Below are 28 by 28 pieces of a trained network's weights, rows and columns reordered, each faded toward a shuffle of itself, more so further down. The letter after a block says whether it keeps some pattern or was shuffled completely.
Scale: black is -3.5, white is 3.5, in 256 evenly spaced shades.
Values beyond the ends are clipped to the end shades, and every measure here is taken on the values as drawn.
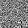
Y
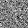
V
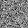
V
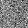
V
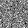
V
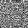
Y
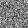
V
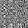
Y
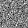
V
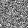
V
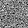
V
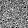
V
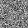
V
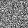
V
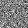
V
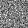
V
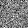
V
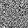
Y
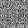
Y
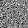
Y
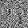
Y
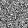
V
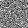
V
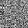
Y
